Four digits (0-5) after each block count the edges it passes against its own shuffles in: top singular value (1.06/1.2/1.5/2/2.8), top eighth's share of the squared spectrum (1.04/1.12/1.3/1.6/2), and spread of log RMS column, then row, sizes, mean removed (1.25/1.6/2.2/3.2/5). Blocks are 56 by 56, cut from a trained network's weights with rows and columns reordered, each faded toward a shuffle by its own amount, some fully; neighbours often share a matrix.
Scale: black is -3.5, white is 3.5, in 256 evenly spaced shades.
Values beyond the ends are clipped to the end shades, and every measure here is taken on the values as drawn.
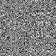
3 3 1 2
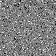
0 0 0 0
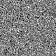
1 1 0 0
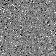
1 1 0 0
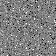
0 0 0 0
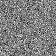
2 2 0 0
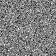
0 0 0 0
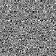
3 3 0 2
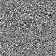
2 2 0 2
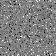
1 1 1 0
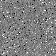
0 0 0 0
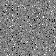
2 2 1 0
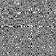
3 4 1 2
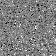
1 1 0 0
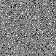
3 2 0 1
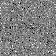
2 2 0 1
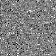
2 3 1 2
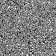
0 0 0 0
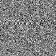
3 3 0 1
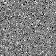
2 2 0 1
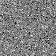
1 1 0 0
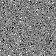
0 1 0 0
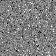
1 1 0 0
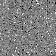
1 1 1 0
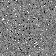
1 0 0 0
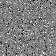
0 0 0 0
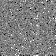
2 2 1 1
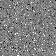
0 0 0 0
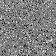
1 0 0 0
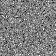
0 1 0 0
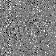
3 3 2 1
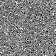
0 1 0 0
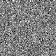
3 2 0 1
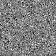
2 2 1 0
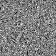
1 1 0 0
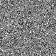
2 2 0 1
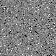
1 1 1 0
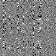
3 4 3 2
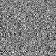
3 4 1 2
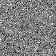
1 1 0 0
